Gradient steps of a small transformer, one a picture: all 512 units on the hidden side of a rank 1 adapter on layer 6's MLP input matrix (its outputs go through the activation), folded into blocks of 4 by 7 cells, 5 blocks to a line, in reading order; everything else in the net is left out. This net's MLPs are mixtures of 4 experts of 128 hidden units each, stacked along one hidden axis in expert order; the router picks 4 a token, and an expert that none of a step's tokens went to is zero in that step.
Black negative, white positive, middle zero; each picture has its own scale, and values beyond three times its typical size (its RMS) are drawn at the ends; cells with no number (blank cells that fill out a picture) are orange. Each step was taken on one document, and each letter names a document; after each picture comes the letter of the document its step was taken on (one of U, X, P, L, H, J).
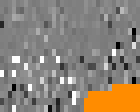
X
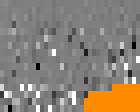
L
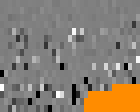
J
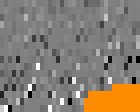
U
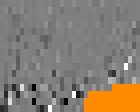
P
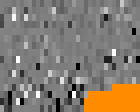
U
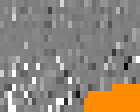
U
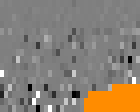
L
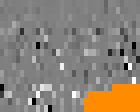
L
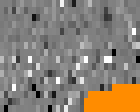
X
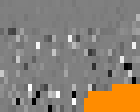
J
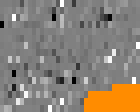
X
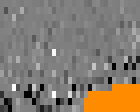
P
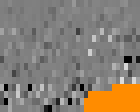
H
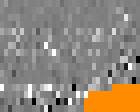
H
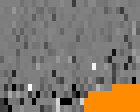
P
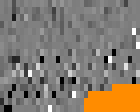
X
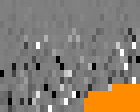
L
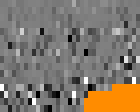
J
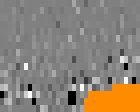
H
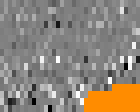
P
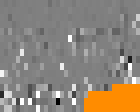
J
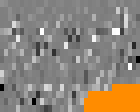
H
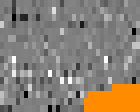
X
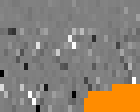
J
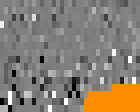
U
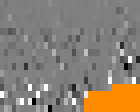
L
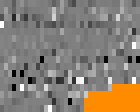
X
